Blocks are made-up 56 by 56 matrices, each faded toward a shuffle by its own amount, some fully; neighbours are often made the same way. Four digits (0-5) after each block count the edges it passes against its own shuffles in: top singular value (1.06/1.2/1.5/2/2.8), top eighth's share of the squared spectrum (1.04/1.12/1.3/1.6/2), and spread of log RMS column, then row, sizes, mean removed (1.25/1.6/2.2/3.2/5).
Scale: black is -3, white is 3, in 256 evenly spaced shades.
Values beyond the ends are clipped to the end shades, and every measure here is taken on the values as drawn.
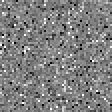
0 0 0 0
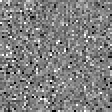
0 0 1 0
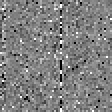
3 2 2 0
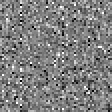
1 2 2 0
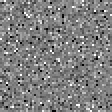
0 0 0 0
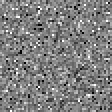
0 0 1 0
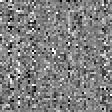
1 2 3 0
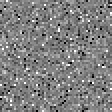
0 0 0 0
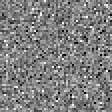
0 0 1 0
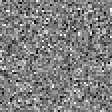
0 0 0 0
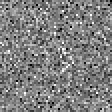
1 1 0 0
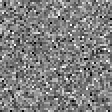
1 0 0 0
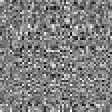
4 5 3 3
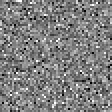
2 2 0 0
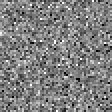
1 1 0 0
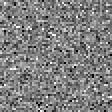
1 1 0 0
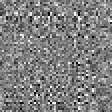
4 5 3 3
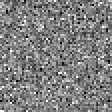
1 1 0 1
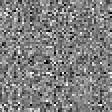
4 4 2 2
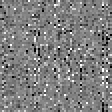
3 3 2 1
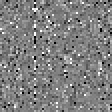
3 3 2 0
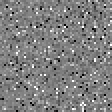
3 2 1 0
